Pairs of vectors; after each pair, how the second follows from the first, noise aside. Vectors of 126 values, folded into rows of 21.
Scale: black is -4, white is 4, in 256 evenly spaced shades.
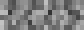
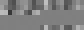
partly zeroed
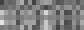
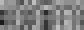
negated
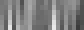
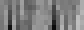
negated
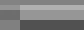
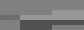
partly zeroed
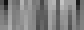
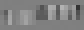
partly zeroed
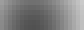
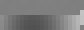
partly zeroed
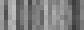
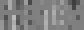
partly zeroed
